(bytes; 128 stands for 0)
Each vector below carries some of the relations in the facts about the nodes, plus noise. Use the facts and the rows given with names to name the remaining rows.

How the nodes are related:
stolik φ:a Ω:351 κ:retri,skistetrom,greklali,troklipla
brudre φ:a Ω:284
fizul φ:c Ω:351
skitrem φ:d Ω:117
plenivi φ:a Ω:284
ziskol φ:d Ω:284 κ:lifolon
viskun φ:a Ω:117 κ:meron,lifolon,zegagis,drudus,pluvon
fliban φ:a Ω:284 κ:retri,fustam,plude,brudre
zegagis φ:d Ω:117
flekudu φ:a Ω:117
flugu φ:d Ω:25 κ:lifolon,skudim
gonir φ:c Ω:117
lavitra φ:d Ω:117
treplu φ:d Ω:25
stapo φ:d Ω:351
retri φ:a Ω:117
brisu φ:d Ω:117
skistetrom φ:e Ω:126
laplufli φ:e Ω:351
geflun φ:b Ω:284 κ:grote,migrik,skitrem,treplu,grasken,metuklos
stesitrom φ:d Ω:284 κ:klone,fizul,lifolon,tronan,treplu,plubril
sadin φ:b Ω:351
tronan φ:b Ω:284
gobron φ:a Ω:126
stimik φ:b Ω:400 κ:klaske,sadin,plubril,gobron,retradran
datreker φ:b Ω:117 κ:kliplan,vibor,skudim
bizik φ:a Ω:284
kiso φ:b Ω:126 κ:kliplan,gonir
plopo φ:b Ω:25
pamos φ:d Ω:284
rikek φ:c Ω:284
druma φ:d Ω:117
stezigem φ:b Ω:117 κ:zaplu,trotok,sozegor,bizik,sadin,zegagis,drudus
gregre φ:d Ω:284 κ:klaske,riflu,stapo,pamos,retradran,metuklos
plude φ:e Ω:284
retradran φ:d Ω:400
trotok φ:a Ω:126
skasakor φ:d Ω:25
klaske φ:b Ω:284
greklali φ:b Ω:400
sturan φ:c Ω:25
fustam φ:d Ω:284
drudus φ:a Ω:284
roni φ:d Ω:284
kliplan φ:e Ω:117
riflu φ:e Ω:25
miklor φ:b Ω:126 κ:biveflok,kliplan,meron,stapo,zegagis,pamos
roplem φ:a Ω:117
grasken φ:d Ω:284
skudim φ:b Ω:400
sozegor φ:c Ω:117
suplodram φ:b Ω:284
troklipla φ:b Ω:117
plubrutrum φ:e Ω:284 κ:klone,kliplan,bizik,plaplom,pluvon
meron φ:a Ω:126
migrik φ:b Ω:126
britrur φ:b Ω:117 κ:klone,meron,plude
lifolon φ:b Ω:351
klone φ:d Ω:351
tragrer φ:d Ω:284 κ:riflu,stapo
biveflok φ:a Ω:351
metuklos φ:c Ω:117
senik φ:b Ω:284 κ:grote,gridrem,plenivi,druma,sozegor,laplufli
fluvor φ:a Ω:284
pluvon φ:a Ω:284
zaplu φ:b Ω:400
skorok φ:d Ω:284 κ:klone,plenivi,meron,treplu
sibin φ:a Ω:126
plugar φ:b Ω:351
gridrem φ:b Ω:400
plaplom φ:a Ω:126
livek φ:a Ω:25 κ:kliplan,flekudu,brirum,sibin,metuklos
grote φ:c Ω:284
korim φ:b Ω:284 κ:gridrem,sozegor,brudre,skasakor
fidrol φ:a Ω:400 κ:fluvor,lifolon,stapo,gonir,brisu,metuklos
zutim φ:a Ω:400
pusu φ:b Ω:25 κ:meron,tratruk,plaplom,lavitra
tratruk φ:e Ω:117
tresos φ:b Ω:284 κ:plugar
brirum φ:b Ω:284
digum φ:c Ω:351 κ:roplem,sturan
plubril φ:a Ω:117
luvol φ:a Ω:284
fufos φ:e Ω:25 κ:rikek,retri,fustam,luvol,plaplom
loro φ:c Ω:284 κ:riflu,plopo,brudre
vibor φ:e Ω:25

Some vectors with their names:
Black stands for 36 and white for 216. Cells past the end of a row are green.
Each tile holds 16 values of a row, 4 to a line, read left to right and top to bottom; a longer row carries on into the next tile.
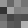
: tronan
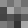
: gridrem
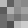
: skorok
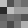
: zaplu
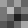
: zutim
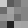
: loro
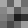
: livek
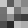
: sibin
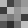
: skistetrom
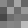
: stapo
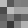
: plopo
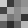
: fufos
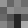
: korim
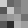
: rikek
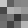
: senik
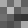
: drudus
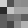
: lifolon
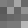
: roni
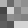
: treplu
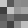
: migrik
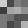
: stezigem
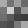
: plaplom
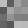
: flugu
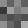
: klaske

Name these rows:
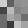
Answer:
metuklos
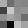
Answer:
sturan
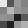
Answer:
fidrol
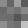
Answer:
gregre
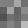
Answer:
skasakor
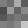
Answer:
retradran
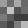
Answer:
plubril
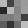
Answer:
laplufli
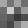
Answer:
meron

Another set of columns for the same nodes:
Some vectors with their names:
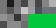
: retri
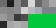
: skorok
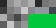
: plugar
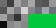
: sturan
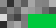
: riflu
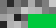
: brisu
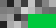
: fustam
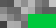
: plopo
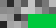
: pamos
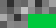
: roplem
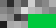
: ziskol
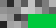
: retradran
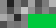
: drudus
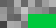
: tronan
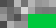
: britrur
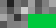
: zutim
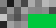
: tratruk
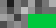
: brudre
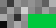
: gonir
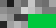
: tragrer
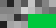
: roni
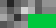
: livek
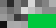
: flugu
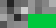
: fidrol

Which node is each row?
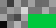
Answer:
fizul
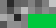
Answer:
fluvor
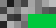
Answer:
skistetrom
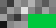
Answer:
digum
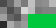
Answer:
datreker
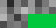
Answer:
gobron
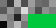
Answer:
rikek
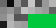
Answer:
lavitra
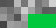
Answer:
gridrem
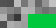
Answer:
migrik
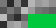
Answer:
fufos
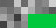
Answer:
zaplu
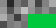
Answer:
plubril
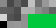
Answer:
vibor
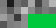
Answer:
plenivi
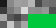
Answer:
tresos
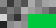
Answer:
kliplan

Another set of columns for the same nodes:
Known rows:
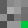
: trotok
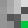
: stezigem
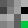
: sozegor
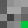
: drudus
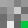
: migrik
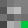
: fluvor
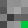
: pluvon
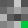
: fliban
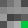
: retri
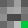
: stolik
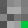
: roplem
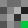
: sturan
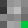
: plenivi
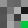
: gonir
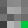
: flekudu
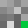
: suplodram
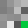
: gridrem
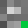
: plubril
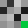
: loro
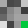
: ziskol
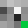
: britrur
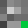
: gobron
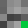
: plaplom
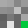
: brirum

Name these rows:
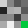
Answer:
riflu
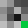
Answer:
fufos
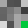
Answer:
flugu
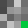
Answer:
brudre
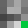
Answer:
livek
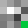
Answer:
stimik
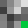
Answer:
viskun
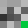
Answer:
datreker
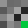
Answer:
rikek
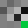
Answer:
digum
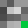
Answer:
fidrol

